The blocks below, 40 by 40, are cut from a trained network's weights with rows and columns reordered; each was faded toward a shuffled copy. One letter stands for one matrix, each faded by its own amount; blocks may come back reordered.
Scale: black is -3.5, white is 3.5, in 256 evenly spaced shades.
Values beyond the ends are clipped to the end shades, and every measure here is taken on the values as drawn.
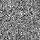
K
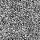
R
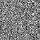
K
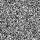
R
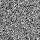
R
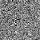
K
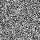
R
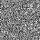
K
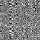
K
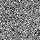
R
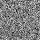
R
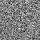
R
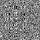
K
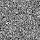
R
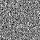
R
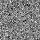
R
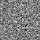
K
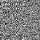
K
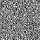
K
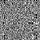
K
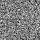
R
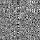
K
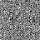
K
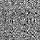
K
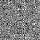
K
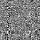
K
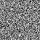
R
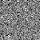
K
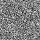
R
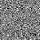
K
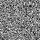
R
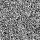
R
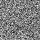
R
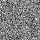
R
